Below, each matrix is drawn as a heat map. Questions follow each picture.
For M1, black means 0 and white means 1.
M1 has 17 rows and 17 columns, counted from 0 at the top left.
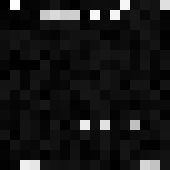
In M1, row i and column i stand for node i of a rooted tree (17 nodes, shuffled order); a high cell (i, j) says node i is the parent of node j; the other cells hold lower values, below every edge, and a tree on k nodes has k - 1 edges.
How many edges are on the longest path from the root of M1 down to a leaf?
2
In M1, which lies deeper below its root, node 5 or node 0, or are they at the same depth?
node 5
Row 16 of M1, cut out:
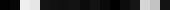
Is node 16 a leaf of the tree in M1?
no
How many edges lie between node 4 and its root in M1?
2
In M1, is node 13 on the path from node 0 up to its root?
no
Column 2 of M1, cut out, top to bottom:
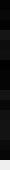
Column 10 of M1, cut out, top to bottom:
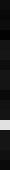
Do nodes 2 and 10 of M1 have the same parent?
no
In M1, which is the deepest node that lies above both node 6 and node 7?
1
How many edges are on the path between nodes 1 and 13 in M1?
3
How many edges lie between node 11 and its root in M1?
2
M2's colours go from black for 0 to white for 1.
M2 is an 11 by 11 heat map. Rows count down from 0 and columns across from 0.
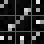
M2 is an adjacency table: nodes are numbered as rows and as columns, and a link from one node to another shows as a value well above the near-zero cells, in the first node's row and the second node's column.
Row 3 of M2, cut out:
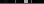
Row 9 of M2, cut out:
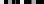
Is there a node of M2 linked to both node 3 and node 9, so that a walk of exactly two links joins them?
no
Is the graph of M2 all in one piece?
yes
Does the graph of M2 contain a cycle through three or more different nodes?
no
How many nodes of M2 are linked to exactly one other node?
6
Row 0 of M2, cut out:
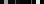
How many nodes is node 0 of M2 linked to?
2
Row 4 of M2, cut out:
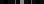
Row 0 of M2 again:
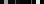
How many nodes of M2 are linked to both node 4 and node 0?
0
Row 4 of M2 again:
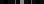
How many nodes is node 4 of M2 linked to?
1
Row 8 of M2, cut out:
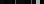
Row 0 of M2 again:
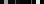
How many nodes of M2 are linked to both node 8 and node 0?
1
